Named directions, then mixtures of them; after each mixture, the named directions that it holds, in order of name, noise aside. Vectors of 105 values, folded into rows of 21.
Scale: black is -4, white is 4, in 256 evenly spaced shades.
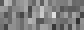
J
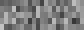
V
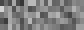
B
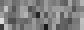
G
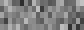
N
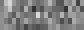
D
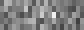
J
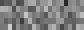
B, G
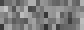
B, G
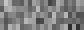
J, N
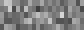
D, V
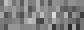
J, N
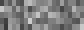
B, J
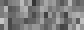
G, N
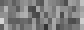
G, V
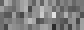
J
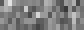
D, J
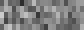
B, G, N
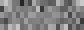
N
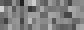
B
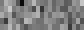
B, D, N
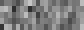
B, G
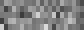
G, J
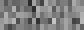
V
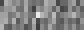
D, J, V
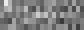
D, J, N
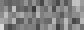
V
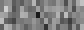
G, N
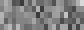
G, N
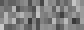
V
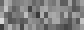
G, J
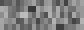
B, G, V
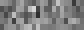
B, D, V
